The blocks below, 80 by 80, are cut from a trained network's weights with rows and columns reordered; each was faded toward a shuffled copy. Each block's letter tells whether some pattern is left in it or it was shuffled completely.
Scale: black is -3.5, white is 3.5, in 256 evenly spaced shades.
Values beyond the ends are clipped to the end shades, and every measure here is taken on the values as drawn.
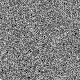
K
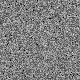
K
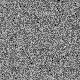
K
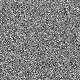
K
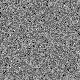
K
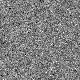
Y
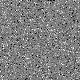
K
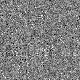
Y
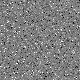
K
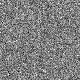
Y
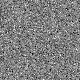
K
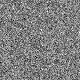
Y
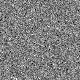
K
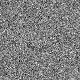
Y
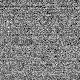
Y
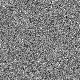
K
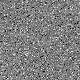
K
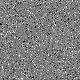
K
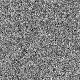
K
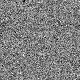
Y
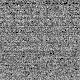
Y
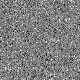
Y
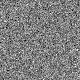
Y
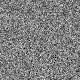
K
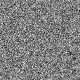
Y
